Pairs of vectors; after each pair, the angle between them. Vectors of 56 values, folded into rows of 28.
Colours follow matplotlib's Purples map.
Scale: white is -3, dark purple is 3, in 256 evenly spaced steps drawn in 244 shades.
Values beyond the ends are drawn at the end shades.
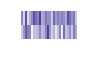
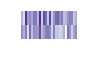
partly aligned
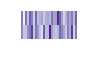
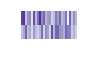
partly opposed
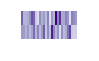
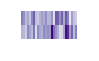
partly aligned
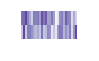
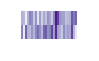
nearly opposite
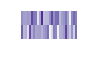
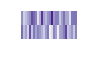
nearly parallel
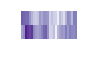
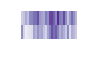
nearly opposite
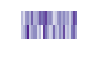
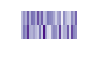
partly aligned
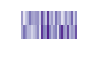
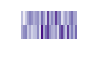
nearly parallel
